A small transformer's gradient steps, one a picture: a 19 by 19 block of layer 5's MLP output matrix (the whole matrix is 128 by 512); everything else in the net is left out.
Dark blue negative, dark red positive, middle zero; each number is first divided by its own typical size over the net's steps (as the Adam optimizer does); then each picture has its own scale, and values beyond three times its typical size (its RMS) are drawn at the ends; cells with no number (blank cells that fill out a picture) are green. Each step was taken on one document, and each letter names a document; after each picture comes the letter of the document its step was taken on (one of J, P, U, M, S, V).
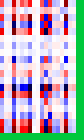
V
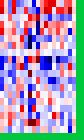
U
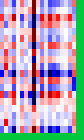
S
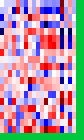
U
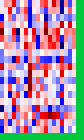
U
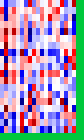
S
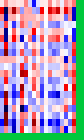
S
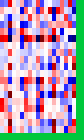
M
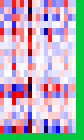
V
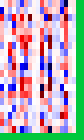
V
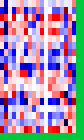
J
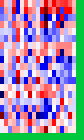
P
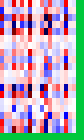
V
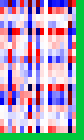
J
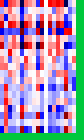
M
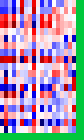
S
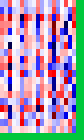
M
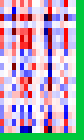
V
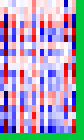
S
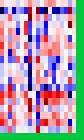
U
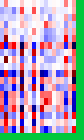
S
